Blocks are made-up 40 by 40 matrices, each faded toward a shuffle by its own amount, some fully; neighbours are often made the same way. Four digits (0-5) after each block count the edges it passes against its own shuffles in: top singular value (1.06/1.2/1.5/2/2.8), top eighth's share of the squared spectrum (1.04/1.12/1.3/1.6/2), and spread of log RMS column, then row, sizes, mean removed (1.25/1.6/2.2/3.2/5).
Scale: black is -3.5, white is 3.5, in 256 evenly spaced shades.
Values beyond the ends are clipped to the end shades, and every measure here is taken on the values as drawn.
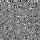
3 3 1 2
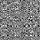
3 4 1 2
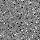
0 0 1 0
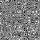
3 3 1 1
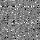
2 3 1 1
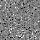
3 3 1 1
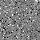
0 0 0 0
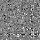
3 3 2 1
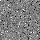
0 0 0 0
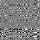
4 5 2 3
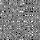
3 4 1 2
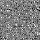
2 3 1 2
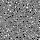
0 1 0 0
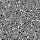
0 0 0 0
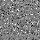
1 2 1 1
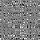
3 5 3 3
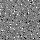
0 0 0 0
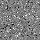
1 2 0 1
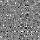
2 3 1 2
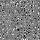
2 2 1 0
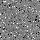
0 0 0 0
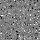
1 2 1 0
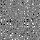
3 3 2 1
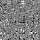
3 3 1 1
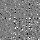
3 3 2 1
